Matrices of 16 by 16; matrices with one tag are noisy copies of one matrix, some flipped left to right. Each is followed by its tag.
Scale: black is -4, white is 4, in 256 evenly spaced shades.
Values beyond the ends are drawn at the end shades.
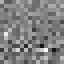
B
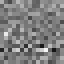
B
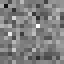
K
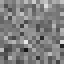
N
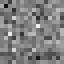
K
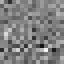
B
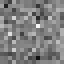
K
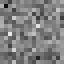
K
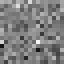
N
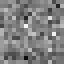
K
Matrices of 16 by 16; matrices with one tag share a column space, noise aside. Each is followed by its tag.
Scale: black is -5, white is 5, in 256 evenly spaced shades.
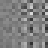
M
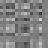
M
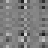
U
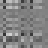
U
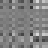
U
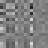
M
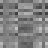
M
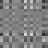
U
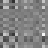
U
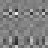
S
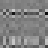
S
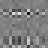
S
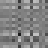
U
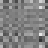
U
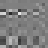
S
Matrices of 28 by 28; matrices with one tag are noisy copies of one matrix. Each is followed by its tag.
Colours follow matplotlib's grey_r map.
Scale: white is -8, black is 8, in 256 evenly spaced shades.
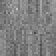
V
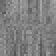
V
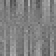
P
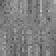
V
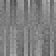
P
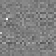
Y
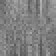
V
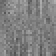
V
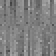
P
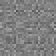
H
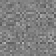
Y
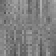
V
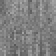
V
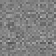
Y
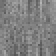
V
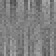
P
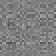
Y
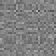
H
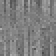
P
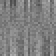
P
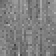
V
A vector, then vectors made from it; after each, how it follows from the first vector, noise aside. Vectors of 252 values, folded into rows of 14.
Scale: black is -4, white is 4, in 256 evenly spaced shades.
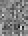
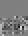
partly zeroed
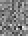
sign-scrambled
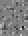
partly zeroed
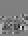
partly zeroed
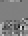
partly zeroed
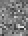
sign-scrambled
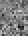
sign-scrambled
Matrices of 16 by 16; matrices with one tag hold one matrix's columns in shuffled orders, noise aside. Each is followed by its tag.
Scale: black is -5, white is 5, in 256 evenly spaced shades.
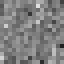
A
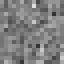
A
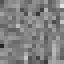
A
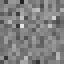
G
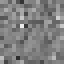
G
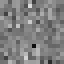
A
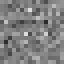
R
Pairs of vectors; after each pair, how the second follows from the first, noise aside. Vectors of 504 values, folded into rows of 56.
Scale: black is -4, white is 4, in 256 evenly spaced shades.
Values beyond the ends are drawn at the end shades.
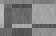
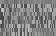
sign-scrambled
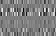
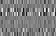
copied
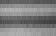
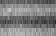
copied
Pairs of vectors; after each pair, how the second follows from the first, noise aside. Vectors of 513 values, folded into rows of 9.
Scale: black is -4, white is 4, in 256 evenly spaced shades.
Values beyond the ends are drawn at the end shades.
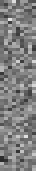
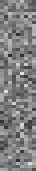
shuffled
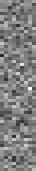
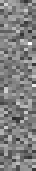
shuffled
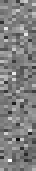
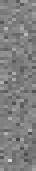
shrunk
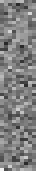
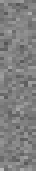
shrunk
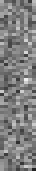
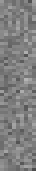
shrunk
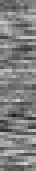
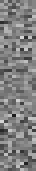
sign-scrambled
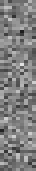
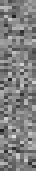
copied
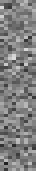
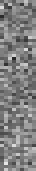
sign-scrambled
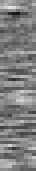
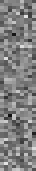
shuffled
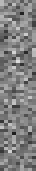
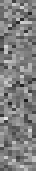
shuffled
